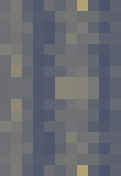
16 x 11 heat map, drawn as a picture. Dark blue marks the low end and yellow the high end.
Average level on the scale: 40%. Mirror symmetry: top to bottom. Stripes: upright, repeating 2 times.
